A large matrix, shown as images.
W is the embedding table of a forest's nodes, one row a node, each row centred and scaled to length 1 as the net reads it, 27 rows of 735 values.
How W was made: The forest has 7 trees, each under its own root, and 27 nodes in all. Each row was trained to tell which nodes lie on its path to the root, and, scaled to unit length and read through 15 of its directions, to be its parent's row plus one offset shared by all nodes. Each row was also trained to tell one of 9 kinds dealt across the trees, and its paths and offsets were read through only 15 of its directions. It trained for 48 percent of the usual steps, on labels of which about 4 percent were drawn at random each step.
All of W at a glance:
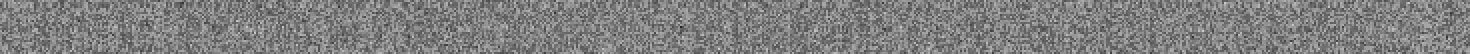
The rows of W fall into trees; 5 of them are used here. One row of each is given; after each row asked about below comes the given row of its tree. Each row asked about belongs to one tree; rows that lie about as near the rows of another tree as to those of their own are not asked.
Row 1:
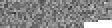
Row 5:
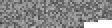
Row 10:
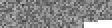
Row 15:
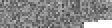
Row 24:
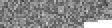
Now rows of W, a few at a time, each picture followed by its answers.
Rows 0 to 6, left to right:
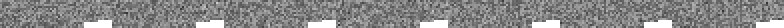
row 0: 24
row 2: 15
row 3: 15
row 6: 10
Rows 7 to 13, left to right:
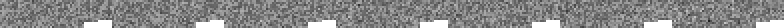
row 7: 5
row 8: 15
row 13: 10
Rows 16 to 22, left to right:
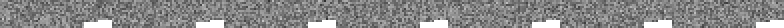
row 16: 5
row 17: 1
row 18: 1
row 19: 10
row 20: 5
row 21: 1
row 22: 10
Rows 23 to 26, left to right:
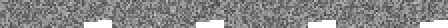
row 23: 10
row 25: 24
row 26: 15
